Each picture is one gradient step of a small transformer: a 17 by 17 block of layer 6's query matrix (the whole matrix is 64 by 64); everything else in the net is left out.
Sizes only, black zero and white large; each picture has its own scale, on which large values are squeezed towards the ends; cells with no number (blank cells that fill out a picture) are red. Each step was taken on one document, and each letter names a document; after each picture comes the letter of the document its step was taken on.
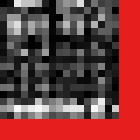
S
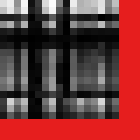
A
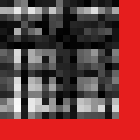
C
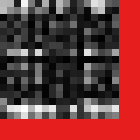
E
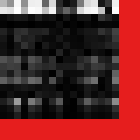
C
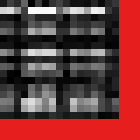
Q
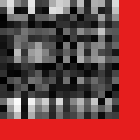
S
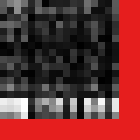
E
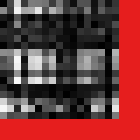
C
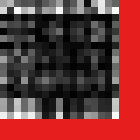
C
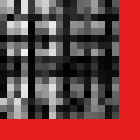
A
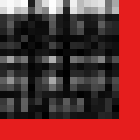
A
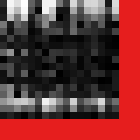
A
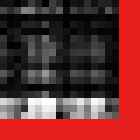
Q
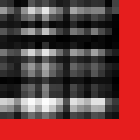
Q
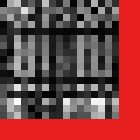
S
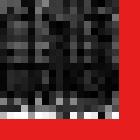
E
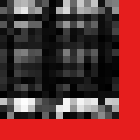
S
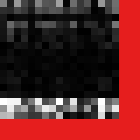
E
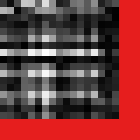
Q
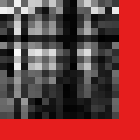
C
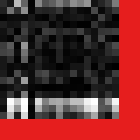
E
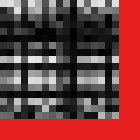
C
